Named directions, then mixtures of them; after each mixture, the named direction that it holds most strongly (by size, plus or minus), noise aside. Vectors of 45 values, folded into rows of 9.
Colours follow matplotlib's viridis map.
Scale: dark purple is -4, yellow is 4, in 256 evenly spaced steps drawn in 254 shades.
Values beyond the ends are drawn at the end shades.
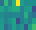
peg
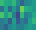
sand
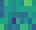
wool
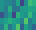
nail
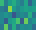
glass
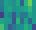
wool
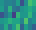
nail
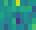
peg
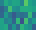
wool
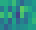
sand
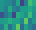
nail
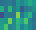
sand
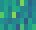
nail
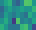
wool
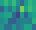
sand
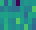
peg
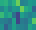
sand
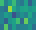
glass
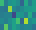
glass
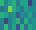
glass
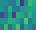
nail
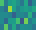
glass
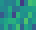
nail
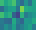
sand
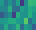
nail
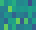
glass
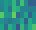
nail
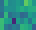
wool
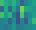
sand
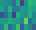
nail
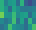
wool
